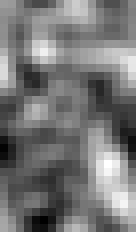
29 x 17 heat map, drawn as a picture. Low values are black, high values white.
Calmest part: centre. Mirror symmetry: none. Lone odd cells: none. Ninth with the highest average: bottom right.
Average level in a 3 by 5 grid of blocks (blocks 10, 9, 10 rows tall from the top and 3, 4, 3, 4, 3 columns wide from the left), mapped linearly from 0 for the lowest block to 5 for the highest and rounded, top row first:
33334 / 12220 / 10145
